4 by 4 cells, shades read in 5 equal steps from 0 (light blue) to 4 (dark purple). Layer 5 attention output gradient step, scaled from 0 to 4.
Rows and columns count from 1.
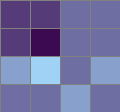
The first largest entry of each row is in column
1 2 3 1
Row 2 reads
3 4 2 2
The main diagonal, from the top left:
3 4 2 2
